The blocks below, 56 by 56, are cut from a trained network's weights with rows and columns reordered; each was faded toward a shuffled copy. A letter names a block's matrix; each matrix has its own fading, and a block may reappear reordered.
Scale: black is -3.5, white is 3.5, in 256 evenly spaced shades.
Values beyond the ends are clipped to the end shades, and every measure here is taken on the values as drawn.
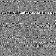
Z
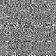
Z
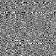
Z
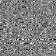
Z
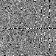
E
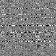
Z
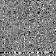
E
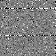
E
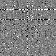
E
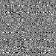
Z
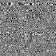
Z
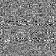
Z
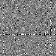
E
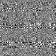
Z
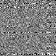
Z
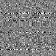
Z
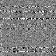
Z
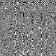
E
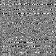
Z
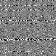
Z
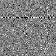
E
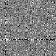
E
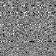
Z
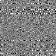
Z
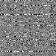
Z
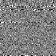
Z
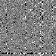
E
